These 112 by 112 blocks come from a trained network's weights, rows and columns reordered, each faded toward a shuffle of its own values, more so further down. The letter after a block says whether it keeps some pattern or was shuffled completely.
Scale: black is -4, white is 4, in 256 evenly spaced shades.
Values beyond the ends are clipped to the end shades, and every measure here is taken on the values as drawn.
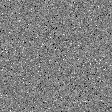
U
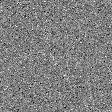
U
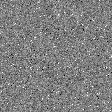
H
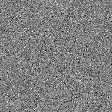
H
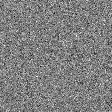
H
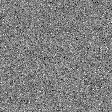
U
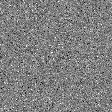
H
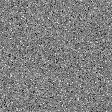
H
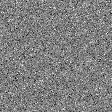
U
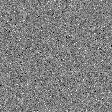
H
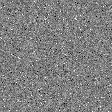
H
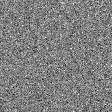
U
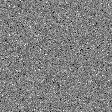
U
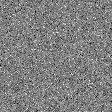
U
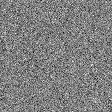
H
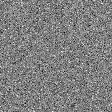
U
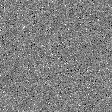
H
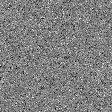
U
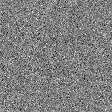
U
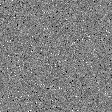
U
